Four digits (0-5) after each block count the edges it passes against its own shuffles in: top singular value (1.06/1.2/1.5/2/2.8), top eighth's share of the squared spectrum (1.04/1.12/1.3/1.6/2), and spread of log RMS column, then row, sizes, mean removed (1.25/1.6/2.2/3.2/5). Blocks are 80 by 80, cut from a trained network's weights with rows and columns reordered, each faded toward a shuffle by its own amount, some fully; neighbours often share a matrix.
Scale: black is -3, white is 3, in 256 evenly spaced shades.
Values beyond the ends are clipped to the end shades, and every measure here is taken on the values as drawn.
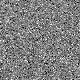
1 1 0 0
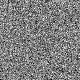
0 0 0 0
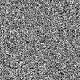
3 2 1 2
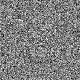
2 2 0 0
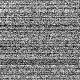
4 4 1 2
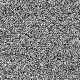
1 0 0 0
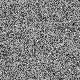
0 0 0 0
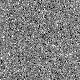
2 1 0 0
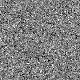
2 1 0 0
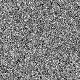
0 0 0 0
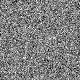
0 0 0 0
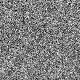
0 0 0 0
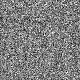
2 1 0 0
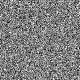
2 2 0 0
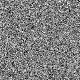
1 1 0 0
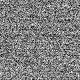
1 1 0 0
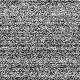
4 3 0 1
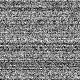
4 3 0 2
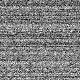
4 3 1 2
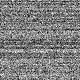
4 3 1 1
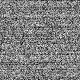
3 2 0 1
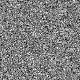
2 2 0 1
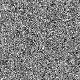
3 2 0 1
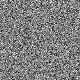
2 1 0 0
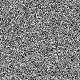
2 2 0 0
